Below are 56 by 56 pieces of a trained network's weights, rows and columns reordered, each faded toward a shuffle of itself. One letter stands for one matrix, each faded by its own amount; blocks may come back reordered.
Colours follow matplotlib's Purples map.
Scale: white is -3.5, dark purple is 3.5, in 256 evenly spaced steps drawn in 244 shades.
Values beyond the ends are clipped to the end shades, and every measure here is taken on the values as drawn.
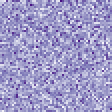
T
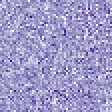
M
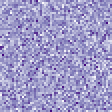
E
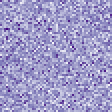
E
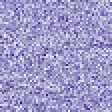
T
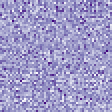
T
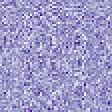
M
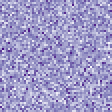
E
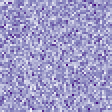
E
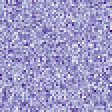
T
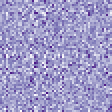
M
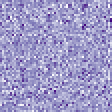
M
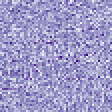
T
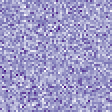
T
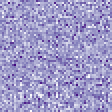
M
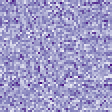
T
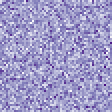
E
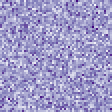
E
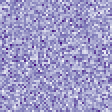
E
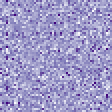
M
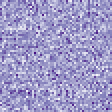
T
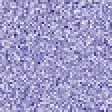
T
